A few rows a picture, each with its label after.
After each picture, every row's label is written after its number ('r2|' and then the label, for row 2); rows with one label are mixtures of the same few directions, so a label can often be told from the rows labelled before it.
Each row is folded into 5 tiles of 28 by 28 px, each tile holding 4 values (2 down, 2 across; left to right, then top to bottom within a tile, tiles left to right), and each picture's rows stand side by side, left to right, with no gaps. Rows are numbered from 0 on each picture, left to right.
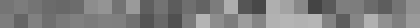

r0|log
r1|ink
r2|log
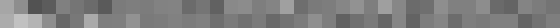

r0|log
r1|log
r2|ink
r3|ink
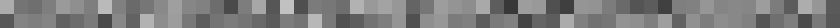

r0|ink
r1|ink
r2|ink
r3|ink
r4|ink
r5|ink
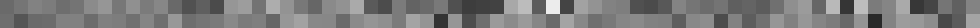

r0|log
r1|log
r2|log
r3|log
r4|ink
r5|log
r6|ink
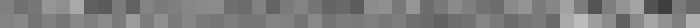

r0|log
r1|log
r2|log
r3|log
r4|log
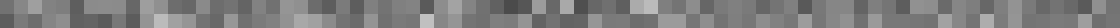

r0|log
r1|log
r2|log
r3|ink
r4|ink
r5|ink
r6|ink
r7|ink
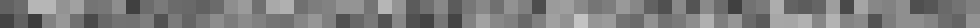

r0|log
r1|log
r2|ink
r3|ink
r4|log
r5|log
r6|ink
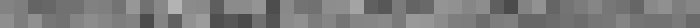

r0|log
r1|log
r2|log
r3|ink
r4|log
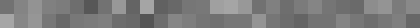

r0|ink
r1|ink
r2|log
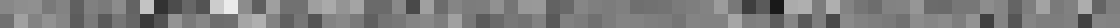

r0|log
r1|ink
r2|log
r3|ink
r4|ink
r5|log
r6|log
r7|ink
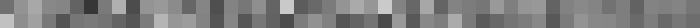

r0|ink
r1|log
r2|ink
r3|ink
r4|log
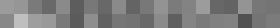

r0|log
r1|ink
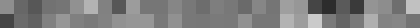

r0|ink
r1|ink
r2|log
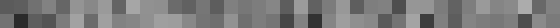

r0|log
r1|log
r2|ink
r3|ink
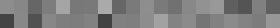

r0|ink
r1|log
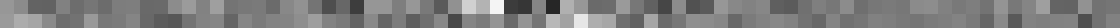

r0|log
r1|log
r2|log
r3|log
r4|log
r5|ink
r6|ink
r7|ink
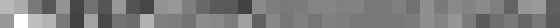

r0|log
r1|ink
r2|log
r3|ink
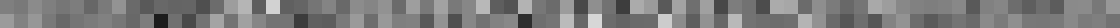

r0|ink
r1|log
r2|log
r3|ink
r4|ink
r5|ink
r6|log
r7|log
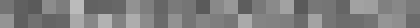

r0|log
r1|ink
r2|ink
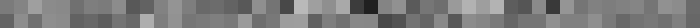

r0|log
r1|ink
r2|ink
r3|log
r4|ink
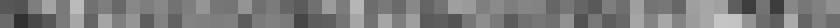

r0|log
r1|ink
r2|log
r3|log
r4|log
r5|log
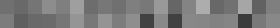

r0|log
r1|ink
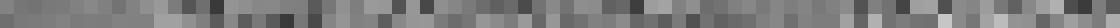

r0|ink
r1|log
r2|ink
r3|ink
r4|log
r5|log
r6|ink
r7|log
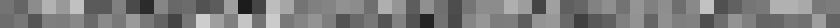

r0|log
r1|ink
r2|ink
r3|ink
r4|log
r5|ink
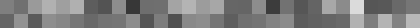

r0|log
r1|log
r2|log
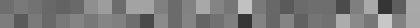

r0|log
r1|ink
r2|ink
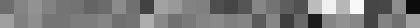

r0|ink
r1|ink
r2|log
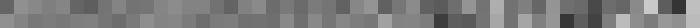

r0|ink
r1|ink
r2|ink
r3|log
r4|ink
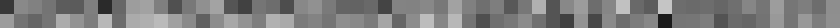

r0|ink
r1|log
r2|ink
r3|ink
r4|ink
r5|log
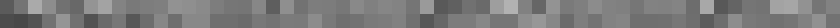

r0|log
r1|log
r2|ink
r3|ink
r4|log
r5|ink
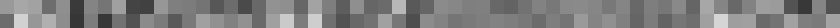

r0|log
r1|ink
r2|ink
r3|ink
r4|log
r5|log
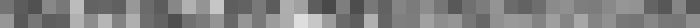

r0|log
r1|log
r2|log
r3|log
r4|log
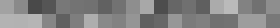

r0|log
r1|ink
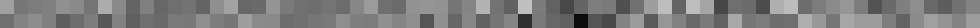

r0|ink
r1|ink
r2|ink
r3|ink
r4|log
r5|ink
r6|log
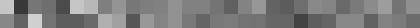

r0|ink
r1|ink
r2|log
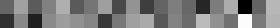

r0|ink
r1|ink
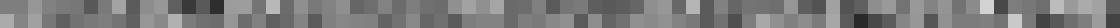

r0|ink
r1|log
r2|ink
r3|log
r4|log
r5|ink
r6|log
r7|ink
